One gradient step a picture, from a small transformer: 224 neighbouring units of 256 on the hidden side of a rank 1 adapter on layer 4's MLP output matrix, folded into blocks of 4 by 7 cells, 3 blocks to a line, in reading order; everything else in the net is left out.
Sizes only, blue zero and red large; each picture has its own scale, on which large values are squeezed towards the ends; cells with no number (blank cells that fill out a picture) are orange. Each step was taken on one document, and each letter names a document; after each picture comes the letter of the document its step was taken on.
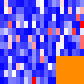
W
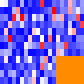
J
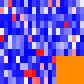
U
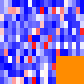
J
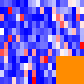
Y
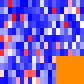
U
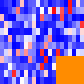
J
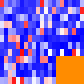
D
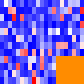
J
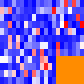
Y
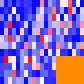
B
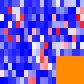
W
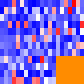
B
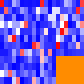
D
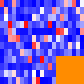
D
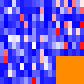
W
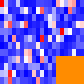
D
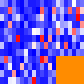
W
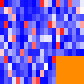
D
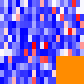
Y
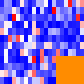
J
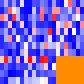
W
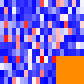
D
